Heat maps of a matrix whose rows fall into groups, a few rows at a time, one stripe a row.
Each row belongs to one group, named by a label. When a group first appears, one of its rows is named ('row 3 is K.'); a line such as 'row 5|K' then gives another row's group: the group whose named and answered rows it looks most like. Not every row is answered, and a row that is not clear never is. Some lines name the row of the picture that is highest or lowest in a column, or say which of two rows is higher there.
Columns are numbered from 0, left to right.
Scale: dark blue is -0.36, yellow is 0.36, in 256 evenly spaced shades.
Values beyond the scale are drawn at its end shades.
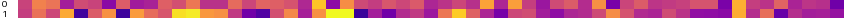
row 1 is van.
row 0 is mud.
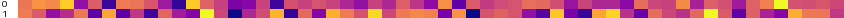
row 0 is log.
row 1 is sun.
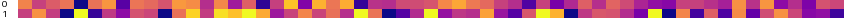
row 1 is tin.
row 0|van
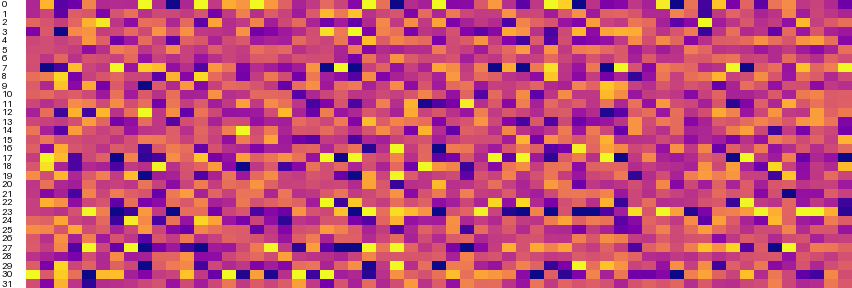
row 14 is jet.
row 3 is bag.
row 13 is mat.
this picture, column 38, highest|0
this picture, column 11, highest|30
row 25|log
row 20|tin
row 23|mat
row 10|sun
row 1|bag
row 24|log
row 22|mud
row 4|mat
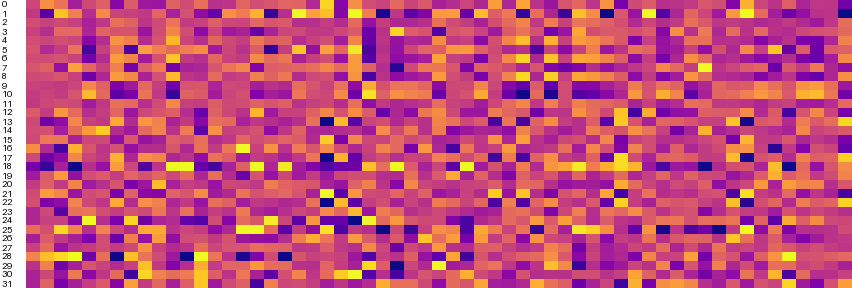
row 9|mat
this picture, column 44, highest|1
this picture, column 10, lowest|10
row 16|jet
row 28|log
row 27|tin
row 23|bag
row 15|mud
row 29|tin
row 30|van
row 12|sun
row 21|mud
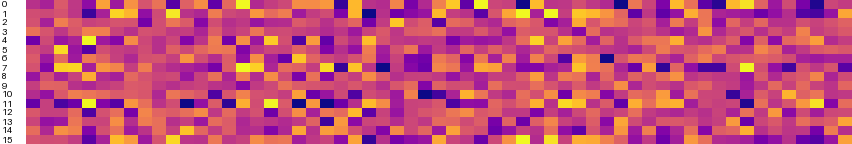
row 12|van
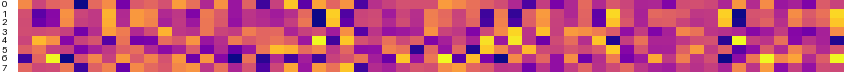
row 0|van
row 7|van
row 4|mud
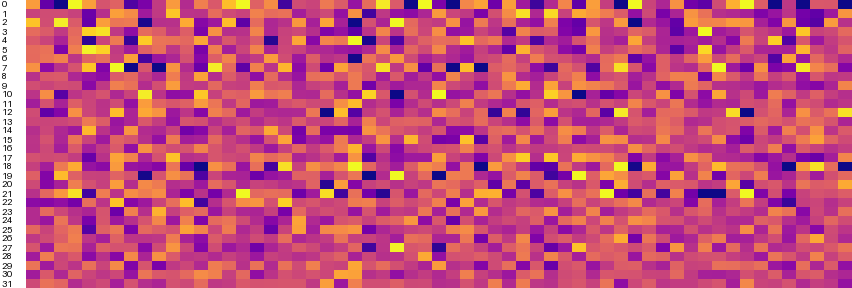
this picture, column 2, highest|2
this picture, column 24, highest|10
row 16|van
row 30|van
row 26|sun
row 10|tin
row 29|sun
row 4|van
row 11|van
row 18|sun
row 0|jet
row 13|mat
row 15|sun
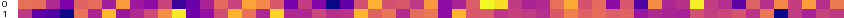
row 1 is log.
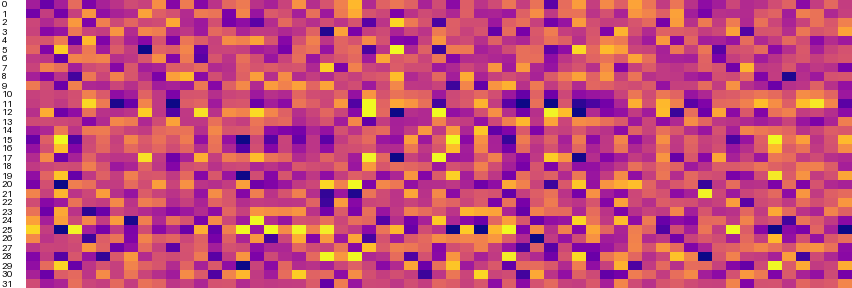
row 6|bag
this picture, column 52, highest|11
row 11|mat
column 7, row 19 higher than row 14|Yes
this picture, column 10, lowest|11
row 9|jet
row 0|bag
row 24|sun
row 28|bag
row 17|tin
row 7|mud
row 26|van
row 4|tin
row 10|mat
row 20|bag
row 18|mat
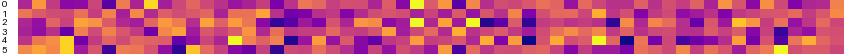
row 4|sun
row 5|log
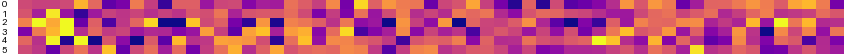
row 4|tin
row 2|log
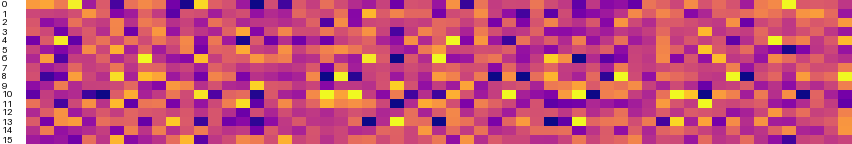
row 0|log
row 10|bag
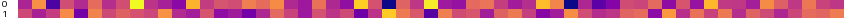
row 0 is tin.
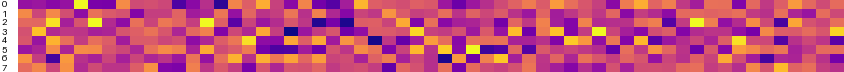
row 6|jet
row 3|sun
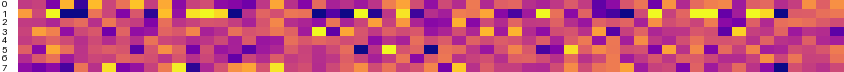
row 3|mud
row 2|sun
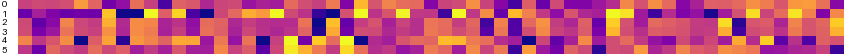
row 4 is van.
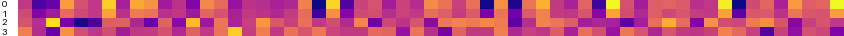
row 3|jet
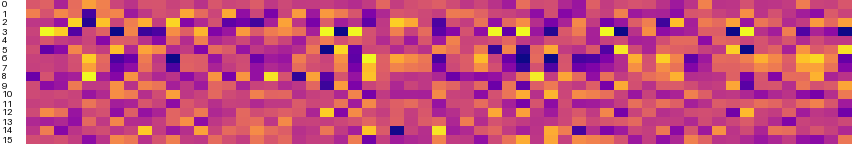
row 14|tin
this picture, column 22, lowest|3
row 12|mud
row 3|mud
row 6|mat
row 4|bag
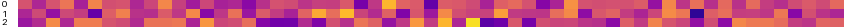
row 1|bag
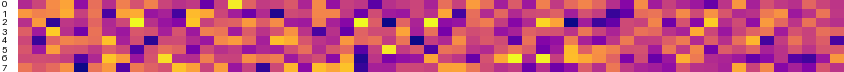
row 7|van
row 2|tin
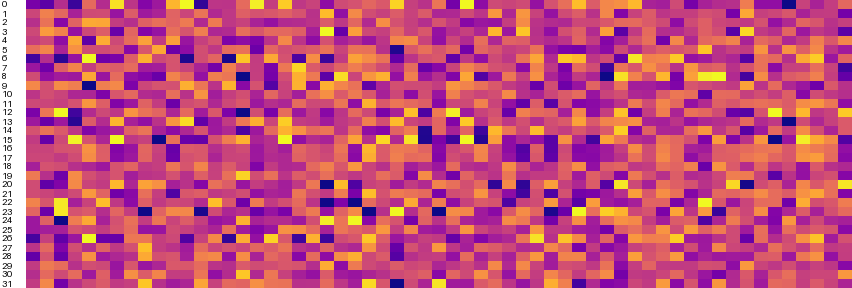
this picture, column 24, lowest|23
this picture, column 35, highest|3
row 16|mat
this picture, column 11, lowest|6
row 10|bag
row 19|jet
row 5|log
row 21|mat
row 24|bag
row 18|bag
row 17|mat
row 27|tin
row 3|mud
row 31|tin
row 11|mat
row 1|mud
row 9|van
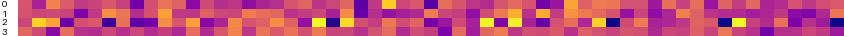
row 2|mud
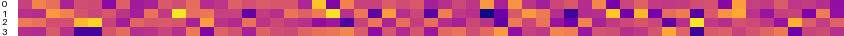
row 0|mud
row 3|bag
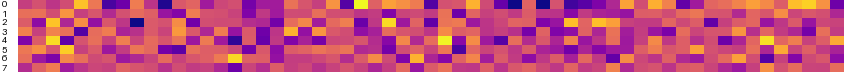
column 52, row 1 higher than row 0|No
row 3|van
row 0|mat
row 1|log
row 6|jet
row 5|log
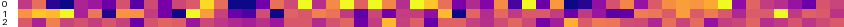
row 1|log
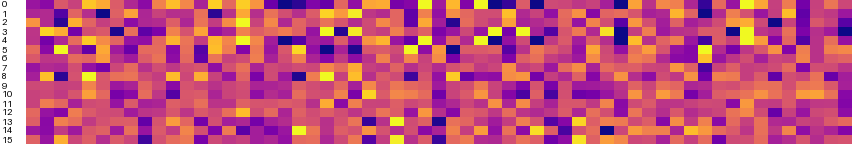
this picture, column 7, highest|1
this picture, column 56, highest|10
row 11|mud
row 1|bag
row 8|bag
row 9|mat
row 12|jet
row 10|mat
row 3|mud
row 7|bag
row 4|jet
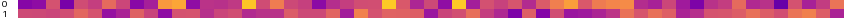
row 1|mat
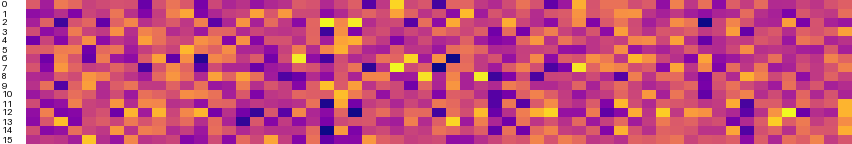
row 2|bag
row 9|bag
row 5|van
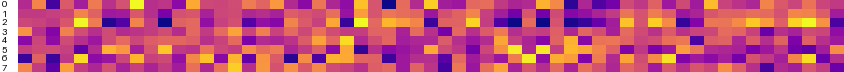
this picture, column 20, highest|6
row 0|tin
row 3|jet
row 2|mat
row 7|jet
